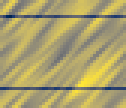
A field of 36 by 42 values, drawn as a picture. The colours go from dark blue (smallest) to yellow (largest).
Slope: none. Odd lines: rows 6 and 30. Average level on the scale: 70%. Histogram: skewed, a long tail of low values.
